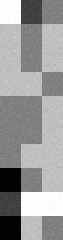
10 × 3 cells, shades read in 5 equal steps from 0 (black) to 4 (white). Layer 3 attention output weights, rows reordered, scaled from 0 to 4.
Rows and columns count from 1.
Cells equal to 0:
2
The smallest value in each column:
0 1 2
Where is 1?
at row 1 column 2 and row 9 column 1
